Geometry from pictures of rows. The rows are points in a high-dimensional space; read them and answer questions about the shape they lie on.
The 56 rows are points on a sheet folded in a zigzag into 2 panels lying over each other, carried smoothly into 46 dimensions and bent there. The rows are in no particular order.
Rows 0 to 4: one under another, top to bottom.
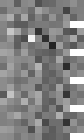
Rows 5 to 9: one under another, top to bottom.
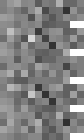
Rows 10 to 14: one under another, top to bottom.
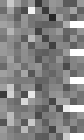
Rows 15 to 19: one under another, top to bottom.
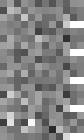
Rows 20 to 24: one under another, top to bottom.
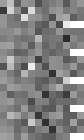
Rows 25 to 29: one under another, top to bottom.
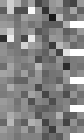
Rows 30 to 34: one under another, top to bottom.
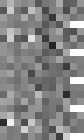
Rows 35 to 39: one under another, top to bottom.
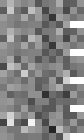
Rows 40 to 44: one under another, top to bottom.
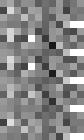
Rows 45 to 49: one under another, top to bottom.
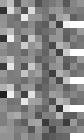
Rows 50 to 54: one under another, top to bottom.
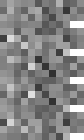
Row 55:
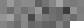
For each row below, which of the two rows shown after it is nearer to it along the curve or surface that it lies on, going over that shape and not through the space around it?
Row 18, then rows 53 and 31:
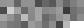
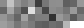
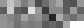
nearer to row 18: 31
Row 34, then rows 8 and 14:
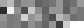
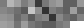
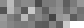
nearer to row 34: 14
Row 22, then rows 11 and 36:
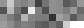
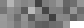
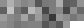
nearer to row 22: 11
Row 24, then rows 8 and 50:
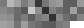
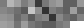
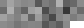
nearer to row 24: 8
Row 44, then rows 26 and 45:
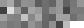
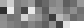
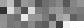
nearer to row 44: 26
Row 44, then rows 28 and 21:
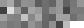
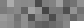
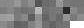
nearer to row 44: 21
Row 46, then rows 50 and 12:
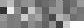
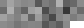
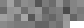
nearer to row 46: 50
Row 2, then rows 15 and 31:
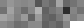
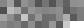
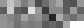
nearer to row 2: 31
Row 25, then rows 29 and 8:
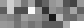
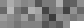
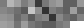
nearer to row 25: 29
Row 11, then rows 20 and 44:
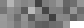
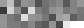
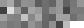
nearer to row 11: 20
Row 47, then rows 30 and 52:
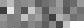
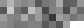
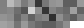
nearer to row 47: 30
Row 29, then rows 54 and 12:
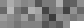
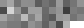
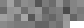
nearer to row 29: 54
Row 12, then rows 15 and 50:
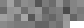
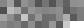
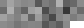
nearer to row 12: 15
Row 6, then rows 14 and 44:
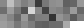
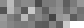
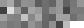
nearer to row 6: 14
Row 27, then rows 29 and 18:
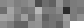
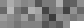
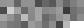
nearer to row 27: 18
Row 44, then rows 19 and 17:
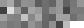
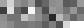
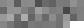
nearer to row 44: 19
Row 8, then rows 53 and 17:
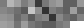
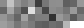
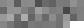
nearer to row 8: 53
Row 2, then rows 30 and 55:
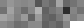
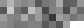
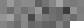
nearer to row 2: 30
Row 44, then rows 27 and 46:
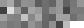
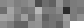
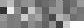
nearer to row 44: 46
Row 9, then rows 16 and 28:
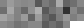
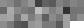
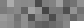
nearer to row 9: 16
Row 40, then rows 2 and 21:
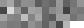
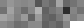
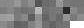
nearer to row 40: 2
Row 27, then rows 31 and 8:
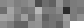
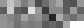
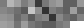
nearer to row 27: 31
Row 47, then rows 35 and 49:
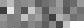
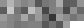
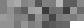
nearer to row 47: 35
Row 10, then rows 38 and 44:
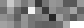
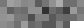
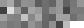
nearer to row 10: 38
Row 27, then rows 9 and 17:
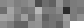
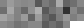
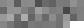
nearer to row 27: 9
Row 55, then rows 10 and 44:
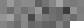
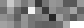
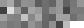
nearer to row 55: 10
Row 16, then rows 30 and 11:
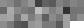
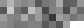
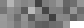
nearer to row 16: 30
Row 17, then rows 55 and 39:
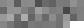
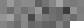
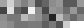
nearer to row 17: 55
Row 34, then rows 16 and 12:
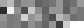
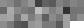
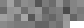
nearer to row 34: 16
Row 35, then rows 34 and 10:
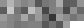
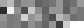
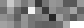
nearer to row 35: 34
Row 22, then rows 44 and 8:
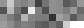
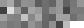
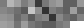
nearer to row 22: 8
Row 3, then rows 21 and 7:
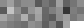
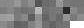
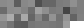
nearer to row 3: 21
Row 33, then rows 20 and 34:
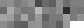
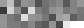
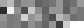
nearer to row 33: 34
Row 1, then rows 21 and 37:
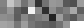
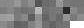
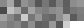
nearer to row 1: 37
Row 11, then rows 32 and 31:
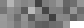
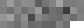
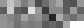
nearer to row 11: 32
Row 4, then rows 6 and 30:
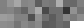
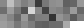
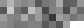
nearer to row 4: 30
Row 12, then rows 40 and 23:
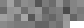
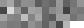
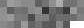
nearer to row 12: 23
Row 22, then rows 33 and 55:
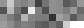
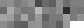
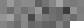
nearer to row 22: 55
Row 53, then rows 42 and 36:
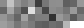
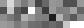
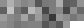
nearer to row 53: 42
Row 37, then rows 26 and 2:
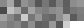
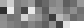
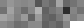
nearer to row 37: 26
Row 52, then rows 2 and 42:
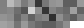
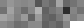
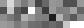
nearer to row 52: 42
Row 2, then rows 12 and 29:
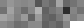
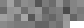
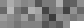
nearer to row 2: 29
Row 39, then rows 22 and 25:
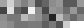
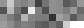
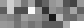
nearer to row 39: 25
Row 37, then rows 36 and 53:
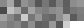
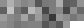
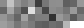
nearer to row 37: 53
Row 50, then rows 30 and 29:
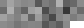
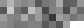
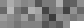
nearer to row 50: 29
